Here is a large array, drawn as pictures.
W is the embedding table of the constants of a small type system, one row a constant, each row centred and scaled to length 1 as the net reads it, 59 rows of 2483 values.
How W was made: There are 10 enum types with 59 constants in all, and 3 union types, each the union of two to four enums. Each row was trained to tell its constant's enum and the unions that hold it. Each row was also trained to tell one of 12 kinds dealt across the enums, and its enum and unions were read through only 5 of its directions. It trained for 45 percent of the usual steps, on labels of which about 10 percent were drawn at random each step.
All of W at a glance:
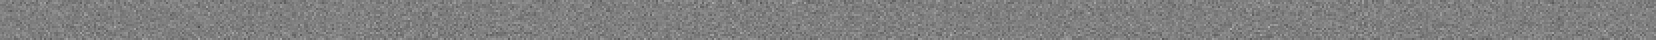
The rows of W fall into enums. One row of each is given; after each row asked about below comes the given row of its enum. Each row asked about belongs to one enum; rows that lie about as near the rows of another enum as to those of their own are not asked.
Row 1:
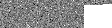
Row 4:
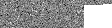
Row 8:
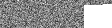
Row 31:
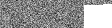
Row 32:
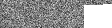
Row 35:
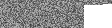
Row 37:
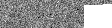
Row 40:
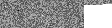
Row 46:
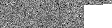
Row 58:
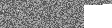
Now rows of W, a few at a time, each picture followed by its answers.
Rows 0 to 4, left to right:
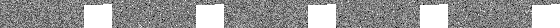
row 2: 46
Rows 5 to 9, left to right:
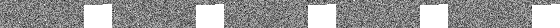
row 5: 35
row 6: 31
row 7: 1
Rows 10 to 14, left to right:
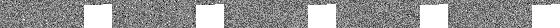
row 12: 32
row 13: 35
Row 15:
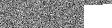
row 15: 58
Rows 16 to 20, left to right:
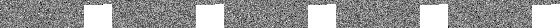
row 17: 35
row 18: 31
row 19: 40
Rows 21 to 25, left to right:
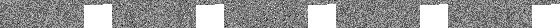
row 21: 32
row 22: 40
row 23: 40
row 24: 31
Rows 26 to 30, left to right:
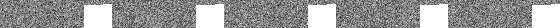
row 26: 1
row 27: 31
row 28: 58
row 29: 46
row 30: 35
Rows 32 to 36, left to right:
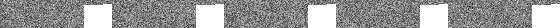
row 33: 46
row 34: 1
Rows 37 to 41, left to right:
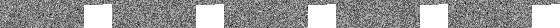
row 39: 1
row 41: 46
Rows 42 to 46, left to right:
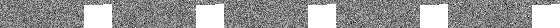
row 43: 40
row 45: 31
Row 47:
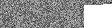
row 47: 1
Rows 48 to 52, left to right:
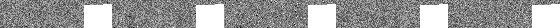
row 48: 32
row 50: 37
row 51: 46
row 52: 32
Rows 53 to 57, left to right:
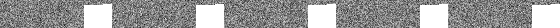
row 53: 32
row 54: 58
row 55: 40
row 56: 40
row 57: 37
